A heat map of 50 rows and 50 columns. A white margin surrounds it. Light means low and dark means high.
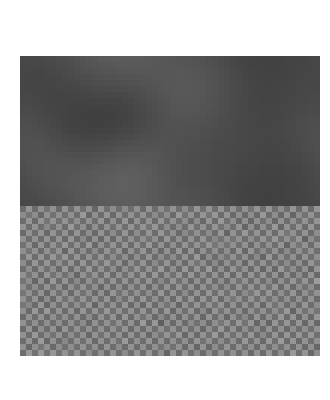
The table splits into 2 rows of 1 panel. Panel 1,1: high, smooth, faint in contrast. Panel 2,1: middling, checkered.
